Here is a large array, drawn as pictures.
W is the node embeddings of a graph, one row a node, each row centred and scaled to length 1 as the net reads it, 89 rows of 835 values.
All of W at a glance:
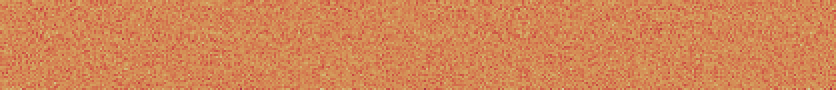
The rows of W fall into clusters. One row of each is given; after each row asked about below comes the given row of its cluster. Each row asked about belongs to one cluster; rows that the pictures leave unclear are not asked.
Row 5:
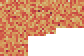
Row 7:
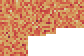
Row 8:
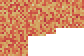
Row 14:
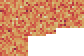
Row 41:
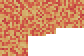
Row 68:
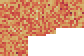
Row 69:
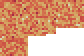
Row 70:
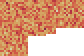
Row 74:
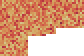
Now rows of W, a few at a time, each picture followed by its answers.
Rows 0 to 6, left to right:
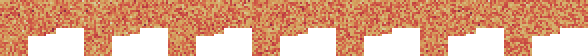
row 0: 68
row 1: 14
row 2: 68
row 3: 14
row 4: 14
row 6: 69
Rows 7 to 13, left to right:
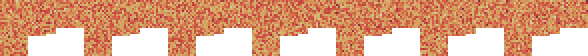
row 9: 8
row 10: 74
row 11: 68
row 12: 41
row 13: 14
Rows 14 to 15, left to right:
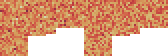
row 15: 74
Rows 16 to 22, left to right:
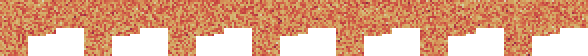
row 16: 70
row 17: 74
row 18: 74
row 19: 7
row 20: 41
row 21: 5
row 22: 14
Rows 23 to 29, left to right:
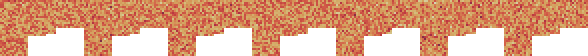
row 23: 69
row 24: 5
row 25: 14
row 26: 41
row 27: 68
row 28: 14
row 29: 8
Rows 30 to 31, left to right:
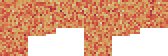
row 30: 14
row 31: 5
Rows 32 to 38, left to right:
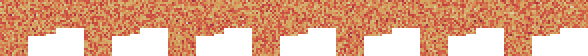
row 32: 5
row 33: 5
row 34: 68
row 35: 8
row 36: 8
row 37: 68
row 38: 7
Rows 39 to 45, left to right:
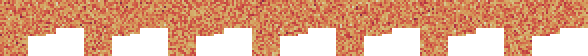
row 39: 7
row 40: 7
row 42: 74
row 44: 5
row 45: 68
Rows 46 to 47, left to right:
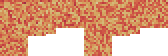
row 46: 69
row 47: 70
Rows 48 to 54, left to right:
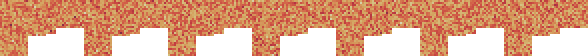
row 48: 70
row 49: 7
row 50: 41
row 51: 14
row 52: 5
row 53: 70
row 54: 7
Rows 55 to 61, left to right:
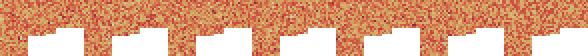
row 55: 41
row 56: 5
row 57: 41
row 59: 69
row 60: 8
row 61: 7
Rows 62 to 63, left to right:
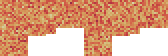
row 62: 41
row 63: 41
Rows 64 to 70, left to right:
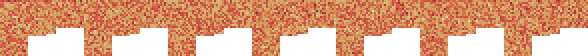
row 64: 69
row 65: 41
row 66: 68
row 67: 14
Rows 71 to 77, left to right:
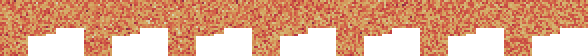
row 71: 7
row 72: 69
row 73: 7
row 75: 70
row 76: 7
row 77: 69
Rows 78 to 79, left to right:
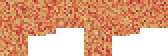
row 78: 70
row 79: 41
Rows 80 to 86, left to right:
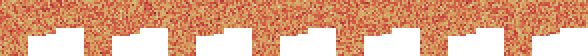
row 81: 68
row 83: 5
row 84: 41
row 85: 74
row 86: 14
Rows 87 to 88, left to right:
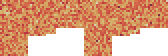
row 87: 7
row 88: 70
